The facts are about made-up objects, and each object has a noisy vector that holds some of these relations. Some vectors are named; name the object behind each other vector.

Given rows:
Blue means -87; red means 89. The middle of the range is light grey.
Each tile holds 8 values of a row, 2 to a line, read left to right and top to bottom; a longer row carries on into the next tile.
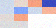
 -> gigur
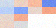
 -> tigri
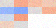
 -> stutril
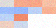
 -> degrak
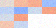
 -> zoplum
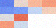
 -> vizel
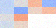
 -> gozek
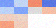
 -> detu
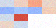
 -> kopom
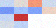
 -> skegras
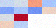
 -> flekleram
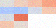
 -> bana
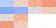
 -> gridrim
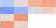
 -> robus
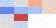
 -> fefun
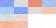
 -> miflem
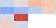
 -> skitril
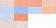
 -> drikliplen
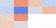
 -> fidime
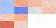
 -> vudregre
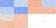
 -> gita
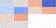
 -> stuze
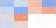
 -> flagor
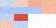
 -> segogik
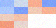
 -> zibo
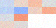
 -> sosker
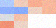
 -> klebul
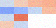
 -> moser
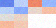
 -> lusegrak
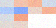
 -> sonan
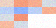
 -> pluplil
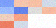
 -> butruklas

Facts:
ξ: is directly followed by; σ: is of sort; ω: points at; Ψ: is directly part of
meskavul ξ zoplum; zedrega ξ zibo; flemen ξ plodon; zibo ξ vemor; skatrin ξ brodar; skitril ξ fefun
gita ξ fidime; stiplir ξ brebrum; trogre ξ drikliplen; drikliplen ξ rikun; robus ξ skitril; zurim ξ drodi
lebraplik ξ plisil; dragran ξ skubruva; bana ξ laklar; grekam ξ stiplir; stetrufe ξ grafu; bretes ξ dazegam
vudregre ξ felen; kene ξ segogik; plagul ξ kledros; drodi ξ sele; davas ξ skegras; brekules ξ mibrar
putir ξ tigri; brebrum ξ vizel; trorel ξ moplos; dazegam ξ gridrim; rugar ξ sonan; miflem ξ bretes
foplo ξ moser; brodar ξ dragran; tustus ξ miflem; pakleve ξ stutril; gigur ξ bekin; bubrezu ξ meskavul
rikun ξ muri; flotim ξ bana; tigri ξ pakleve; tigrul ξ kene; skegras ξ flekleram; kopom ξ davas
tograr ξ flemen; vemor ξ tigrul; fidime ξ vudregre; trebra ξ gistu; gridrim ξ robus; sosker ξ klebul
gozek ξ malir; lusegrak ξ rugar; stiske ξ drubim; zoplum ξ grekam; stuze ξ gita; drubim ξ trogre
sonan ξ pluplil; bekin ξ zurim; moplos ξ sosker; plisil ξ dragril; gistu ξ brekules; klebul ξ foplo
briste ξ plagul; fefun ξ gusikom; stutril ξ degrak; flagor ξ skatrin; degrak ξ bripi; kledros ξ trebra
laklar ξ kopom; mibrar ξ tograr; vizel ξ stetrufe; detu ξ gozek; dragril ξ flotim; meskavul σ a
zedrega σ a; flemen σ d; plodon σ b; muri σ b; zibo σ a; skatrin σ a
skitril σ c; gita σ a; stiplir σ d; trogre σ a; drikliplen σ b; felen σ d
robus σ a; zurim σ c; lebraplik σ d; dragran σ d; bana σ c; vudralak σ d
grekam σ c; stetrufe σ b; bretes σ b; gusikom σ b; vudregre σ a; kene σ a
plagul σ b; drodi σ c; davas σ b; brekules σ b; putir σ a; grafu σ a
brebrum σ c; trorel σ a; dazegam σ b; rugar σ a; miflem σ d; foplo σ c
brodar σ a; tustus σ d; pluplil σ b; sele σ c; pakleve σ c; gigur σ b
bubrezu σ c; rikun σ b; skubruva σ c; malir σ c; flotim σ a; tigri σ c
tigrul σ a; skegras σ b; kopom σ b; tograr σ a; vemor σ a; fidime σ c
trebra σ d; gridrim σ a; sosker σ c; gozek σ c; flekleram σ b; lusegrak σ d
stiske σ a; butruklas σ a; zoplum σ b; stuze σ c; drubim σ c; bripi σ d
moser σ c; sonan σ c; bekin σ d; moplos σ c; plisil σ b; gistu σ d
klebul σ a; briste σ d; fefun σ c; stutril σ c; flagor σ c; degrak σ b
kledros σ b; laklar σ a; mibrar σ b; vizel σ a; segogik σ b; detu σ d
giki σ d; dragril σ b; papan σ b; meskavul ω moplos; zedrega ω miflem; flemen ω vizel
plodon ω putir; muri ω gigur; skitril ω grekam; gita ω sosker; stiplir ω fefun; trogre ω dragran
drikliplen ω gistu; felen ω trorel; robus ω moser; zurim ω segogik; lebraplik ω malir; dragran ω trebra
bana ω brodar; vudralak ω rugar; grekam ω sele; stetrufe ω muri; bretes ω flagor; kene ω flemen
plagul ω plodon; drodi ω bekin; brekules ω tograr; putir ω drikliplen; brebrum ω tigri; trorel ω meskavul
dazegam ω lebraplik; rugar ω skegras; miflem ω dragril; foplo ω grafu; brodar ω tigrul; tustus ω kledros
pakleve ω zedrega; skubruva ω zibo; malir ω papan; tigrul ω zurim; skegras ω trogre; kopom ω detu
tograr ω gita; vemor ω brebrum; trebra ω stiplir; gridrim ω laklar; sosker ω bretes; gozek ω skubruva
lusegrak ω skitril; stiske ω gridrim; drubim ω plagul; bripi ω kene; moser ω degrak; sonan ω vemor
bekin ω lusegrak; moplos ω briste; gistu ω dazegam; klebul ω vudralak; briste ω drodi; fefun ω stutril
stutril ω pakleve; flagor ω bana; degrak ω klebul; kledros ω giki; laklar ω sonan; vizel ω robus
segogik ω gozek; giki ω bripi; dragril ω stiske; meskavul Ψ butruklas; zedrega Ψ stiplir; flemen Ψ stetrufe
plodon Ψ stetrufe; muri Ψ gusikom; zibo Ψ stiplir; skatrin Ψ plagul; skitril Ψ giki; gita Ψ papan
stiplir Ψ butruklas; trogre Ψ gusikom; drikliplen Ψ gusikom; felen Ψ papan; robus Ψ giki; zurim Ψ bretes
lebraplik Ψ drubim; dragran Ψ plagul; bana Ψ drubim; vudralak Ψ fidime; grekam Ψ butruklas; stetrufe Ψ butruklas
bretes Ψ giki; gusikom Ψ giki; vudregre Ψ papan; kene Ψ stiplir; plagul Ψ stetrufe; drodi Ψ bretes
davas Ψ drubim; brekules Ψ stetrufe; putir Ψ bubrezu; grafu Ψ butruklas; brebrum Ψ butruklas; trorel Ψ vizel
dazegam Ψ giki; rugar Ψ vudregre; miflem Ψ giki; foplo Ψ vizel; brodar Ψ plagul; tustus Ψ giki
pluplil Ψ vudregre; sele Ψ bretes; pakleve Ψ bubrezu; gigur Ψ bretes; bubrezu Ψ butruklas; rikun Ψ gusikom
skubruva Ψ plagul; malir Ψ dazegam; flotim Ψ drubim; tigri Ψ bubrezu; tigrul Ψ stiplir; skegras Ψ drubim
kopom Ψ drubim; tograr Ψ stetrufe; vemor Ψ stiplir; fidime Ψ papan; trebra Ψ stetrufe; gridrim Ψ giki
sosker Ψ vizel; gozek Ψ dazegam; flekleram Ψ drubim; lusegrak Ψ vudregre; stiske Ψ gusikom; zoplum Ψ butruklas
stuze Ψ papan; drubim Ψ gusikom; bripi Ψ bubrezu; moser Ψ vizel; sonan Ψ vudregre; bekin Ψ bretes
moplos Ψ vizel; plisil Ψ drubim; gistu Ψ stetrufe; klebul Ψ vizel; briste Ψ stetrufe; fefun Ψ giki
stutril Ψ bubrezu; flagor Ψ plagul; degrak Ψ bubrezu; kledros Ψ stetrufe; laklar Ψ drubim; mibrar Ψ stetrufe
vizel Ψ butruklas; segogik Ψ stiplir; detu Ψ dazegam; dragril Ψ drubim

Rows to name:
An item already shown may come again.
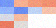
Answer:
stiplir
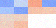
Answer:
stiske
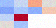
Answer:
plodon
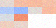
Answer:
drodi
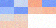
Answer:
zedrega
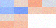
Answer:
trogre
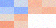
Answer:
brodar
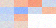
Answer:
dragril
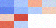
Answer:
grafu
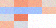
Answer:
rikun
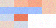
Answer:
muri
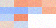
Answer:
degrak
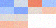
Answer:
miflem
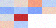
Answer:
davas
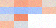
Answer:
rikun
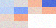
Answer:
stuze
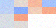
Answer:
moplos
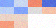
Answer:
detu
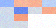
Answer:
plagul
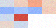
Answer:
kopom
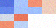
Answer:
flemen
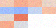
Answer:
sele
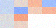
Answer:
gozek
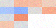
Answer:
grekam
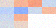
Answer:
dragril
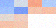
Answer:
rugar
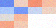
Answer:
giki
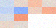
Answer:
sosker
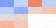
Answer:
bekin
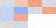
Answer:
kledros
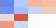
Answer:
tograr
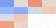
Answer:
vudralak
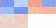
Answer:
zedrega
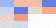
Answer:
bubrezu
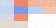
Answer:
dazegam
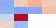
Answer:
stetrufe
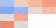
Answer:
kene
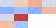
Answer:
mibrar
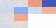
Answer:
gigur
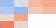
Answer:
tigrul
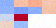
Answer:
stetrufe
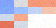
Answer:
bripi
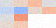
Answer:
zurim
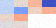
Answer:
stuze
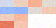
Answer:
flotim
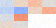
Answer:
sosker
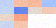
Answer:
drubim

